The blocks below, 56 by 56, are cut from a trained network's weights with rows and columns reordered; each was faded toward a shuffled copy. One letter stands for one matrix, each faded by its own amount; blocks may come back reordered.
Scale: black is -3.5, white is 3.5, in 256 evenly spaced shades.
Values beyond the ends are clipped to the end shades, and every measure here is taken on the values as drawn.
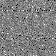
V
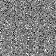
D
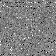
V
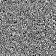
D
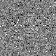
V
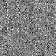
D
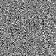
D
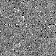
V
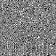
D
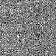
D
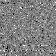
V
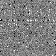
V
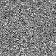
D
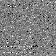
V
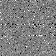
V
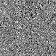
D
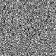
D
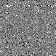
V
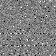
V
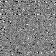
V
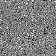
V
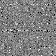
V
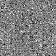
D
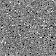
V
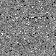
V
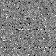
V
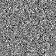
D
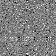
V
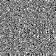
D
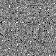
V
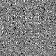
D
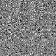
D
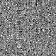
D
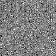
D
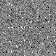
V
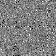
V
